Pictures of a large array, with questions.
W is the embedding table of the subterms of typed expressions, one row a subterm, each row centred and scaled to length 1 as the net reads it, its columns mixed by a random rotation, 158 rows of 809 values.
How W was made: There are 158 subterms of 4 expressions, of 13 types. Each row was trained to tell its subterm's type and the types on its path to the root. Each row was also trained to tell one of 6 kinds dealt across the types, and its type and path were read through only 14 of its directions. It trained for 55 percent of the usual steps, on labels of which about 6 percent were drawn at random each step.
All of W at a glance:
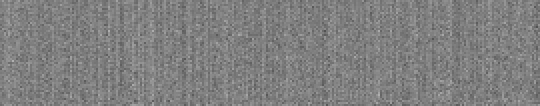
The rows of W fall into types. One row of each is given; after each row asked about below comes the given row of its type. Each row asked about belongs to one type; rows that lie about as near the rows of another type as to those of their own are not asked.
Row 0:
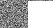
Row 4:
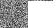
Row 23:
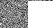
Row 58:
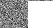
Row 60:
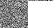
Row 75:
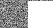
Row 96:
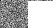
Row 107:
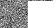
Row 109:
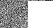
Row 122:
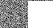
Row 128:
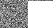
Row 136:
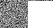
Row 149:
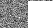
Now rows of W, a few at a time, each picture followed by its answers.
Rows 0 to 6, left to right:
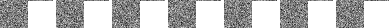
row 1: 75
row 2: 128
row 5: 96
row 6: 136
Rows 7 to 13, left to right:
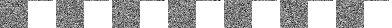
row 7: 149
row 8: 58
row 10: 23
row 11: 4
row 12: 23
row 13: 136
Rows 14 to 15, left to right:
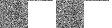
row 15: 136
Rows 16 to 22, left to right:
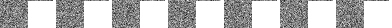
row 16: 23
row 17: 96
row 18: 4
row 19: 107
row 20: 96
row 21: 122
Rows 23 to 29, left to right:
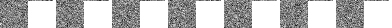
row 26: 58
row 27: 96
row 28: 4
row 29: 60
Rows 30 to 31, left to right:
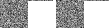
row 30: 75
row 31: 122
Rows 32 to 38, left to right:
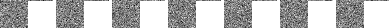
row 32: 107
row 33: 107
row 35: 128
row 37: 149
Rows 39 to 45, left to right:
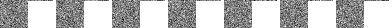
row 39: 96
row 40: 23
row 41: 109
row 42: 122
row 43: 0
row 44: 4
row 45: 136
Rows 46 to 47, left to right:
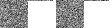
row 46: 23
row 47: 107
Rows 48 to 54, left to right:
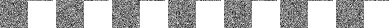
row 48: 109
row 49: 149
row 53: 109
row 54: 23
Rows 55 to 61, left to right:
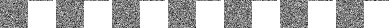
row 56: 75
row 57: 58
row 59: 60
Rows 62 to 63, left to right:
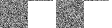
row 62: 75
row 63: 149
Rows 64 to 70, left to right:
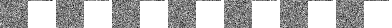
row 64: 23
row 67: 128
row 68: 60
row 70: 107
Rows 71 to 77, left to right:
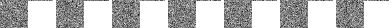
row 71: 149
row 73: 109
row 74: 75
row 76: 122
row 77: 60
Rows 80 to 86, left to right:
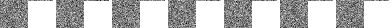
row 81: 128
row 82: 0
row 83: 58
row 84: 136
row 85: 96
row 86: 122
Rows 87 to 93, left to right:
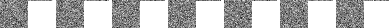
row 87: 149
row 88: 58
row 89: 107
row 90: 107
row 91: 107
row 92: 58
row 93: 60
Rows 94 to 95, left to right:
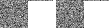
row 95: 122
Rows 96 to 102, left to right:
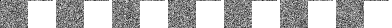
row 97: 136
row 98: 4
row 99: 122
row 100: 107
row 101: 122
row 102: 128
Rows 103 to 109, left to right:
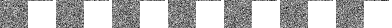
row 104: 0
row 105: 75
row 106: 0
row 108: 4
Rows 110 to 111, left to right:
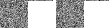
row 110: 0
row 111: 0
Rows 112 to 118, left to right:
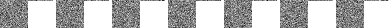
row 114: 60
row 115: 107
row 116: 0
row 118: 149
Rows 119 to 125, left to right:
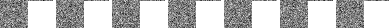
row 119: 0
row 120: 128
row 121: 75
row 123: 149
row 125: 58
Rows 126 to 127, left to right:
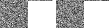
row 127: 136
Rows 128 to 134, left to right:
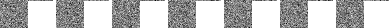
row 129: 122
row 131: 109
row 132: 122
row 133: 109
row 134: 60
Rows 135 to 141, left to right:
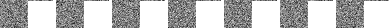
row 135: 149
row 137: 23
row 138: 96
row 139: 75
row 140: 128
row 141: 107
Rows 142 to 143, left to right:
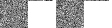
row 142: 75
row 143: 136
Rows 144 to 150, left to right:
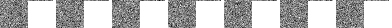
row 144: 122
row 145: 75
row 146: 107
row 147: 0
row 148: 109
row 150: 4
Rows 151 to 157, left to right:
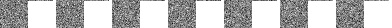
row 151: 96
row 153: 23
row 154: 136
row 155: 136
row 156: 122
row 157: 149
